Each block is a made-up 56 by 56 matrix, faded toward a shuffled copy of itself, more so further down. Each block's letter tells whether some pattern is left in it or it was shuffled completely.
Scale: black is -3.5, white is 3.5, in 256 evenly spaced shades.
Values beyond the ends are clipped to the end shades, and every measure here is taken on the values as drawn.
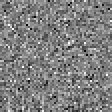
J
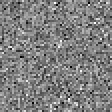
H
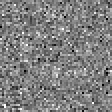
J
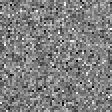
H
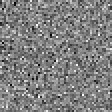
H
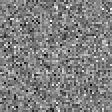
H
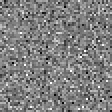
J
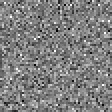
J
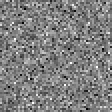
H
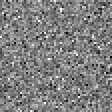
H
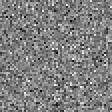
J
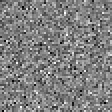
H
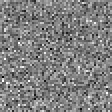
H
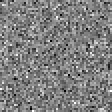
H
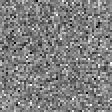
J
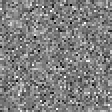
H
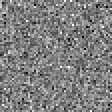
H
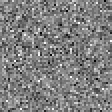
J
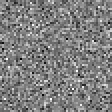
H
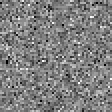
J
